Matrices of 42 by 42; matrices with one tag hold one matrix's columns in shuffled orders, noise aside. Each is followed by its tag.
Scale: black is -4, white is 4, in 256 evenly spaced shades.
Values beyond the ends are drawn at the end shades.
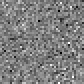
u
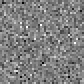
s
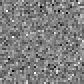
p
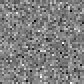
u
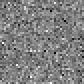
u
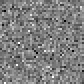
u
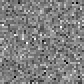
s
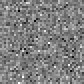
u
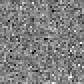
u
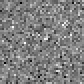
s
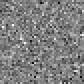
s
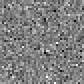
u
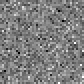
u
